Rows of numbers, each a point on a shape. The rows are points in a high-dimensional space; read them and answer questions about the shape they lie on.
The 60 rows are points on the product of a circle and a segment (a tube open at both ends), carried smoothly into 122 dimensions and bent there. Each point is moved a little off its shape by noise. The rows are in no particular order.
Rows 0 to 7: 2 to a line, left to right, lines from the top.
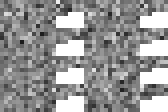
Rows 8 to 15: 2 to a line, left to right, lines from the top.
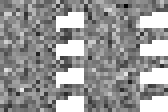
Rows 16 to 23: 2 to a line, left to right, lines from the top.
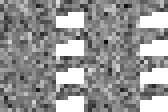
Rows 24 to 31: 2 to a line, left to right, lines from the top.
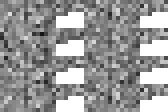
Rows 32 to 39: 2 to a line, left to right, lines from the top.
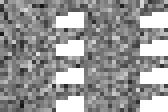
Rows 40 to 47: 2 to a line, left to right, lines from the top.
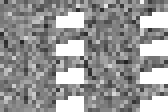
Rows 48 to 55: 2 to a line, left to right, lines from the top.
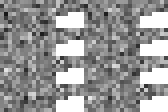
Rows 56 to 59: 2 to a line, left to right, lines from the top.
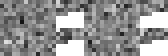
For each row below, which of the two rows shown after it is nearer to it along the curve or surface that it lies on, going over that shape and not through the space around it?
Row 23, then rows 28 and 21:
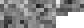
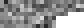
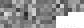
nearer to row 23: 21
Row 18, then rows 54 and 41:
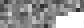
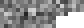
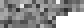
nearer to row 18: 54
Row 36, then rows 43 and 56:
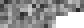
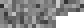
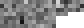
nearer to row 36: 43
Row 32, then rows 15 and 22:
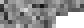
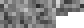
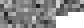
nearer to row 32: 22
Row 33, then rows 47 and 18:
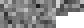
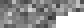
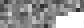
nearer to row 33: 18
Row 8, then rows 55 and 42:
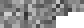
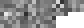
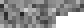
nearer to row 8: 55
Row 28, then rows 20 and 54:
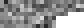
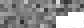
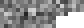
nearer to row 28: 54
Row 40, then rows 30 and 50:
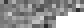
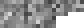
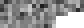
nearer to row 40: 50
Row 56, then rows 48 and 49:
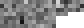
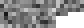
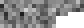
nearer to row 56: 48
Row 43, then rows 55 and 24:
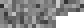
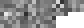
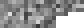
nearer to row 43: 55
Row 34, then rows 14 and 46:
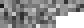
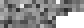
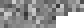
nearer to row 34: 14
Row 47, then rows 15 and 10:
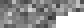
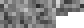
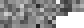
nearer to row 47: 10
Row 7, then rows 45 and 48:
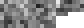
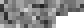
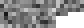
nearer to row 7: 48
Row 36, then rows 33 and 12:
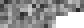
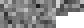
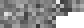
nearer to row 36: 33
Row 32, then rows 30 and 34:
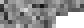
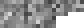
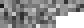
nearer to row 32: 34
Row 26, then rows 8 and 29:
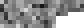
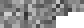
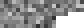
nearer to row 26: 29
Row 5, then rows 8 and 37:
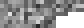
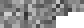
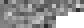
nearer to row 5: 8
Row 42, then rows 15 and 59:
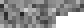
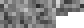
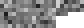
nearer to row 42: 59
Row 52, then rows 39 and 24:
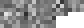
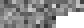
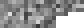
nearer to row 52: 24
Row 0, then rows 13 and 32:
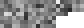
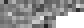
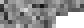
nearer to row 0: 13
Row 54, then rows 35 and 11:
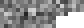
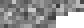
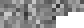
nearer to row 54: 11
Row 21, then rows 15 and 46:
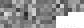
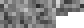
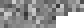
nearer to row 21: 46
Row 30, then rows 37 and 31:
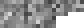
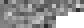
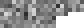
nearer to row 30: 31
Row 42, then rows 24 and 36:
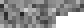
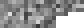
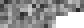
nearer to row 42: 36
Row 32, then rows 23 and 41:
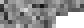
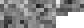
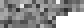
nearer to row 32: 23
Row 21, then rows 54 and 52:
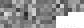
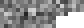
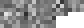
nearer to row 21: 52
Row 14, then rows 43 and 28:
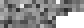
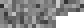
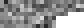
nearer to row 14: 43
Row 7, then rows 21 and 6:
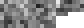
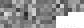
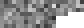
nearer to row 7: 21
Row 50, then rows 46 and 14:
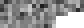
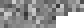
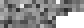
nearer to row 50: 46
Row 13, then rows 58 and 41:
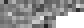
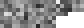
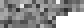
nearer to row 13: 58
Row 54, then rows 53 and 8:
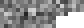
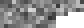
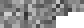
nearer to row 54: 8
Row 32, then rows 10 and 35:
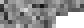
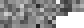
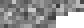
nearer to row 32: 35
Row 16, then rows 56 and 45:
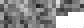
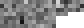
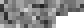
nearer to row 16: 56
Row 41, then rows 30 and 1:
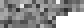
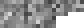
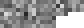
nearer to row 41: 1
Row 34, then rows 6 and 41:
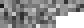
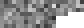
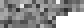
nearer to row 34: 41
